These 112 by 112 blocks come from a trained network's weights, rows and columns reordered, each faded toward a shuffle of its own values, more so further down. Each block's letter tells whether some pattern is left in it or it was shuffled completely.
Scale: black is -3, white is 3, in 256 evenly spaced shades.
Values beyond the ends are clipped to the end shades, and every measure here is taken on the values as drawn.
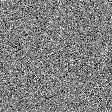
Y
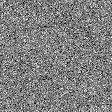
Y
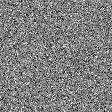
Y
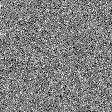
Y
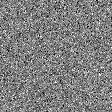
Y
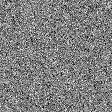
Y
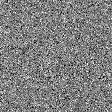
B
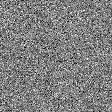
Y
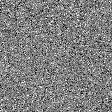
Y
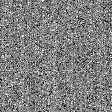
B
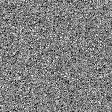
Y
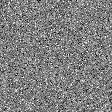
Y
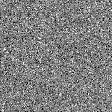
B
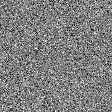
Y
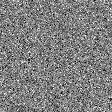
Y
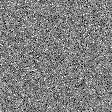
Y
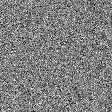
Y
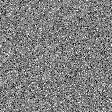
B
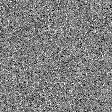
Y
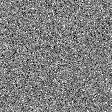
Y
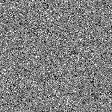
B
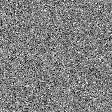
Y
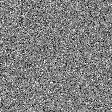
Y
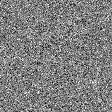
Y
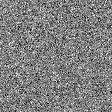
Y
